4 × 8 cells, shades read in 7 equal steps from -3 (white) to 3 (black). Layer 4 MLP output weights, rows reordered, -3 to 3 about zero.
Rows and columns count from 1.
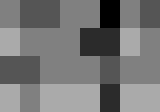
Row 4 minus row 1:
-1 -1 -2 -1 -1 -1 -1 -2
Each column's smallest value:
-1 0 -1 -1 -1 1 -1 -1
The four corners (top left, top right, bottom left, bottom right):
0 1 -1 -1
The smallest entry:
-1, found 8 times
